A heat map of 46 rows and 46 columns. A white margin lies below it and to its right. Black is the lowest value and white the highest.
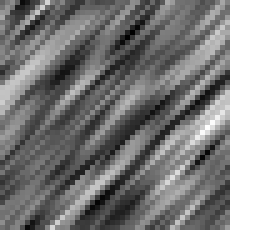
The grain runs diagonally up to the right. No overall slope runs across the table. No row or column stands out.
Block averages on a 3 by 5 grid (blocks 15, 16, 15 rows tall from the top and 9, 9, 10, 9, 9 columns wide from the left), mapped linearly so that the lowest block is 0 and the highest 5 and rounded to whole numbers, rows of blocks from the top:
3 2 1 2 5 / 4 1 2 2 5 / 1 2 0 5 2
